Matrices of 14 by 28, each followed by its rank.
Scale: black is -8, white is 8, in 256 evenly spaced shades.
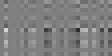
one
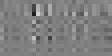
two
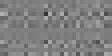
two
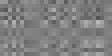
two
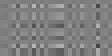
one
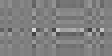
one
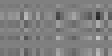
one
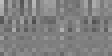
two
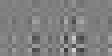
one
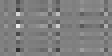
one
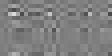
two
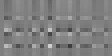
one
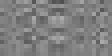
two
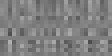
two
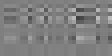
one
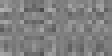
two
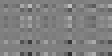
one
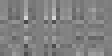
two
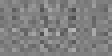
two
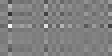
one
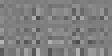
two
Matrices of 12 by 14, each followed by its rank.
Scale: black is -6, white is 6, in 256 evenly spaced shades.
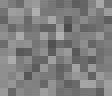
full rank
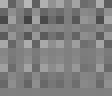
one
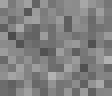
full rank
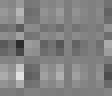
one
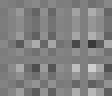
one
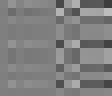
one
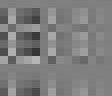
one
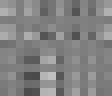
two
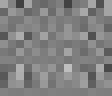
two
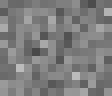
full rank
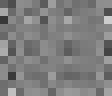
two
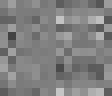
two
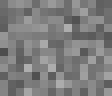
full rank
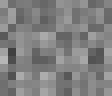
two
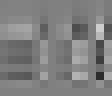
one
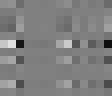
one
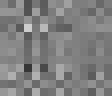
two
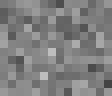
full rank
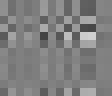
one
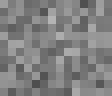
full rank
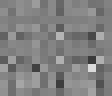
two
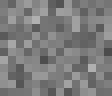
full rank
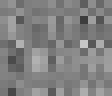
two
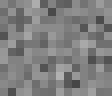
full rank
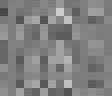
two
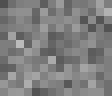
full rank
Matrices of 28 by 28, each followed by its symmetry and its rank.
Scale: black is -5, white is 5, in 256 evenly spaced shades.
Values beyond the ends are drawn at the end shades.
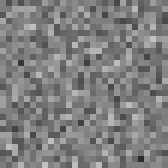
neither, full rank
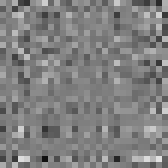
neither, rank three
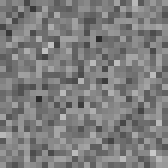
symmetric, full rank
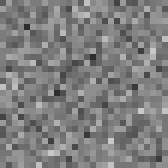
symmetric, full rank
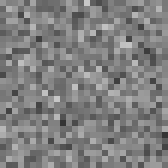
neither, full rank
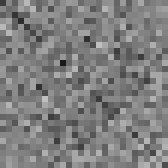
symmetric, full rank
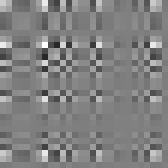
symmetric, rank one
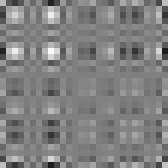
symmetric, rank one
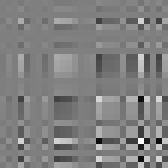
symmetric, rank one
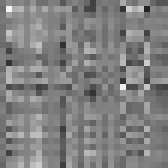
neither, rank three
